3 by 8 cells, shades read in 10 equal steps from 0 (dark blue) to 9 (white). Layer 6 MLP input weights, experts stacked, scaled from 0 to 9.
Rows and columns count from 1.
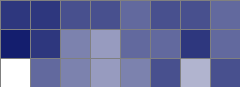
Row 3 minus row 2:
9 2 0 0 1 -1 5 -1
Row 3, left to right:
9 3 4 5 4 2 6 2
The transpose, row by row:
1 0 9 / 1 1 3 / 2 4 4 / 2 5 5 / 3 3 4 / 2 3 2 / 2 1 6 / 3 3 2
